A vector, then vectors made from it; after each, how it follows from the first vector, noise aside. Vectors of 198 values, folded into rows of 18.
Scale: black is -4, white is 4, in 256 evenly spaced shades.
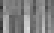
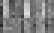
wrapped around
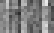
wrapped around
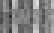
wrapped around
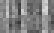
wrapped around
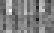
wrapped around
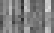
wrapped around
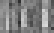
wrapped around
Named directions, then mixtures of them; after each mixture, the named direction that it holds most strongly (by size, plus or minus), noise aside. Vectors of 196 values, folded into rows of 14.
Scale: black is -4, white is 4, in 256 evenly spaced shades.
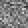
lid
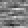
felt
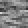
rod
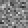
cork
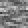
rod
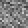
lid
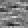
felt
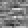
felt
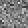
lid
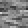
rod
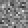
cork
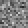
cork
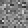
cork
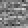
felt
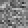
cork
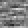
felt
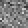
lid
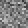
lid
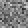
lid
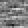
felt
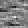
felt
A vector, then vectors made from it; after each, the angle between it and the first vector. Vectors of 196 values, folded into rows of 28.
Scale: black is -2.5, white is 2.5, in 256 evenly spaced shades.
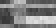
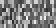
orthogonal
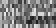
partly opposed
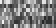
partly opposed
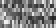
partly opposed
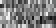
partly opposed
